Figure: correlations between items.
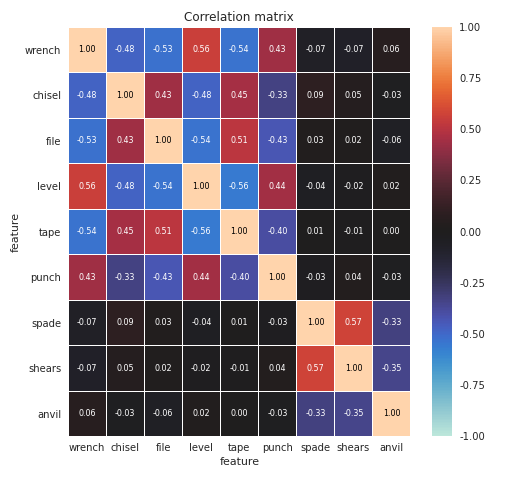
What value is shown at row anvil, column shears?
-0.35
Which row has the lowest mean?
anvil
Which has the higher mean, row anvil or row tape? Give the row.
tape
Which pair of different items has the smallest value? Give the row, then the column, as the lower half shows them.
tape, level
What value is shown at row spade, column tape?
0.01
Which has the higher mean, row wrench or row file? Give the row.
file
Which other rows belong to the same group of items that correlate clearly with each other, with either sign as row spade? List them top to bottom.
shears, anvil
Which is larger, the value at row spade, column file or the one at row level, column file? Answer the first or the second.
the first
